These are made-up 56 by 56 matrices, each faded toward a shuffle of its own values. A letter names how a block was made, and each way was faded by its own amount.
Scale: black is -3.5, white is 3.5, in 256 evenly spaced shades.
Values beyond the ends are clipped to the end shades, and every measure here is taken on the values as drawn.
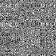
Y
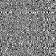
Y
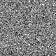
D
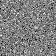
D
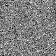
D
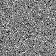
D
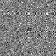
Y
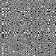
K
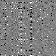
K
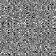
Y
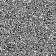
D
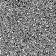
D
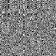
Y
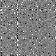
K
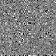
Y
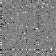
K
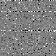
K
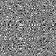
Y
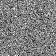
D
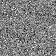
D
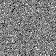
D
